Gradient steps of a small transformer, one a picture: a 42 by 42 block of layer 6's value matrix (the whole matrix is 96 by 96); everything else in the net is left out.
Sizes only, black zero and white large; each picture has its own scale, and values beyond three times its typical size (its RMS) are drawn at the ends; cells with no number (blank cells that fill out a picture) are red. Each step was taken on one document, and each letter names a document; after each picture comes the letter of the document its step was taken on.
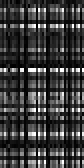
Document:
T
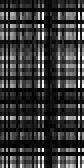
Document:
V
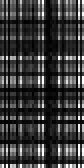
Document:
V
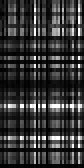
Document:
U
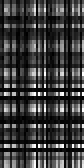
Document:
T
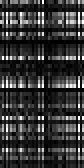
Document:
V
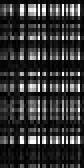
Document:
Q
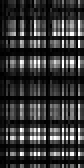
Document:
U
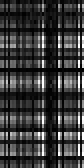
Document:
V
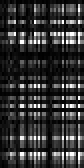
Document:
U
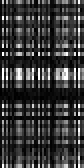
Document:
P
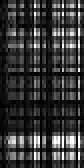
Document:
U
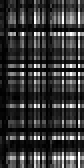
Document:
U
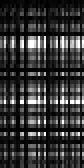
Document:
T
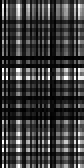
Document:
P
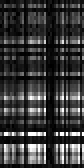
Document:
T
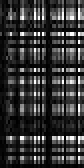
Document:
U
